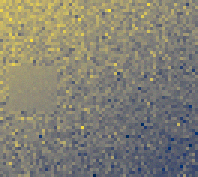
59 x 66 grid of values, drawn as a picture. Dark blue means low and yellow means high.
Odd rows or columns: none. Calmest part: middle left. Odd patch: calmer, in the middle left. Slope: up to the top left. Ninth with the lowest average: bottom right.
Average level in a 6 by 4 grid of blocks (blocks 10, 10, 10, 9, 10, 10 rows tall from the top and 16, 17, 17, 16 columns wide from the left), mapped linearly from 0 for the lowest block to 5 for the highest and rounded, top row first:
5 4 4 3 | 4 4 3 2 | 4 3 2 2 | 3 3 2 1 | 3 2 1 1 | 2 1 1 0
